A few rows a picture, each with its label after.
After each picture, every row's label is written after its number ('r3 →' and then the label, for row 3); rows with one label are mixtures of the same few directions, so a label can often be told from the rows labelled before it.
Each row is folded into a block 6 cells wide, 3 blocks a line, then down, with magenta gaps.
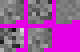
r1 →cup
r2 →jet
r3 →jet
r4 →cup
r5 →cup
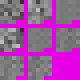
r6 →jet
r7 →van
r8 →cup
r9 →cup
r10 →cup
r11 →cup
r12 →cup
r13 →cup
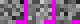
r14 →jet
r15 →cup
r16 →jet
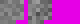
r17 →jet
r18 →cup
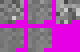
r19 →jet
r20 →cup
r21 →van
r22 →cup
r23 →cup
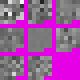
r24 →jet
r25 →cup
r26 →van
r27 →van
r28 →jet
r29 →van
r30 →jet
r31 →cup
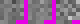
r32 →cup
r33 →cup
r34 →jet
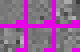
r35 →cup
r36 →jet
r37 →cup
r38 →van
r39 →van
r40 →cup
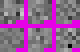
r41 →van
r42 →cup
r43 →jet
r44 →jet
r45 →van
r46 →jet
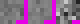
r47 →van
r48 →van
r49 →cup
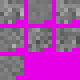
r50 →van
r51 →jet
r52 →van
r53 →jet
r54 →cup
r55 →van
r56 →jet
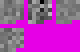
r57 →van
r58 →cup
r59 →jet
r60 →cup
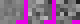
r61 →van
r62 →cup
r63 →jet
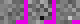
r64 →cup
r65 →jet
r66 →jet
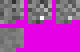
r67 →cup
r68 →jet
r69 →jet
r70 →cup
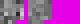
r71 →van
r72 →cup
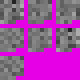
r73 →cup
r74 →jet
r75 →van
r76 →jet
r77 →cup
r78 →cup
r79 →jet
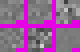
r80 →jet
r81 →jet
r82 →van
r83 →jet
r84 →jet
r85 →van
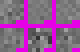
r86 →cup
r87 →jet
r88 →jet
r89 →van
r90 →van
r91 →van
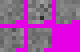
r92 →cup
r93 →jet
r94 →van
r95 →cup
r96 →van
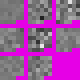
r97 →jet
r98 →jet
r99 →cup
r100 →cup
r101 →jet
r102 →van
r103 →jet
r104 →cup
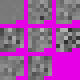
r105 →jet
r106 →jet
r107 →jet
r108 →van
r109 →cup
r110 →cup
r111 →jet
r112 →van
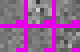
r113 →cup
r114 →van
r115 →cup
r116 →cup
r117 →cup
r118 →jet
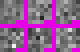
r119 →van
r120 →jet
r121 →cup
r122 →jet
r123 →van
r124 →cup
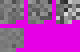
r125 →cup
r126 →jet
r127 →cup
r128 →jet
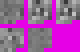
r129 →van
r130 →van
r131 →van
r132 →van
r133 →cup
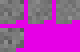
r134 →jet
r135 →cup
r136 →jet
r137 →jet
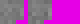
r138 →van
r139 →van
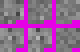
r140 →van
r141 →jet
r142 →jet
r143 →van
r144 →van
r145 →jet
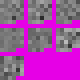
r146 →jet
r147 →jet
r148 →jet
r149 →cup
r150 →van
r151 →jet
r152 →van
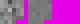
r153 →van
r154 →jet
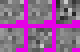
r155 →jet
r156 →jet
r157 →van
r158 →van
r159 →jet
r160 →van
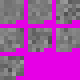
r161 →van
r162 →jet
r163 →cup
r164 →cup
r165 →van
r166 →van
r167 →jet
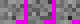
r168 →jet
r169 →jet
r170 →jet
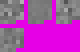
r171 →jet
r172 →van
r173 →van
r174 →van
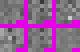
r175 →van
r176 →cup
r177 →jet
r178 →van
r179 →cup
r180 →cup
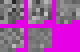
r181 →cup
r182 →van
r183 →van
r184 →jet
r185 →jet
